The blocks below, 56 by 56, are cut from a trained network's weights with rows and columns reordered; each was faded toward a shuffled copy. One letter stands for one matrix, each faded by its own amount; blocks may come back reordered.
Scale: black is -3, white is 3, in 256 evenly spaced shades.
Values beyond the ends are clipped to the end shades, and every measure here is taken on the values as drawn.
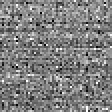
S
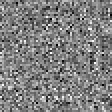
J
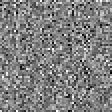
J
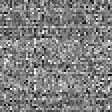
S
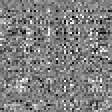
J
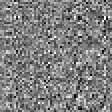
J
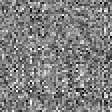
J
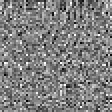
J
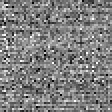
S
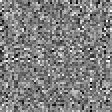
J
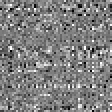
J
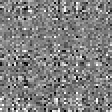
J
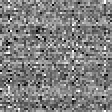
S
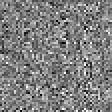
J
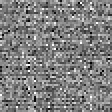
S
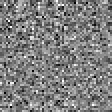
J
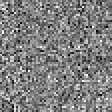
J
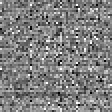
S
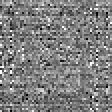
S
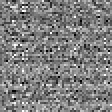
S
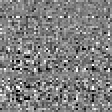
J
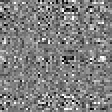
J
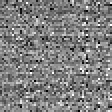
S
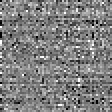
S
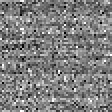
S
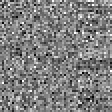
J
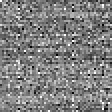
S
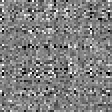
J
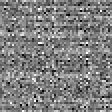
S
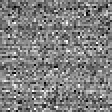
S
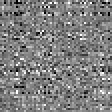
J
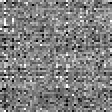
S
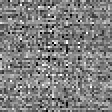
S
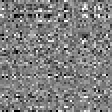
J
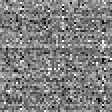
S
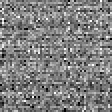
S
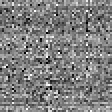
S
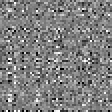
J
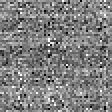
S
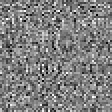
J
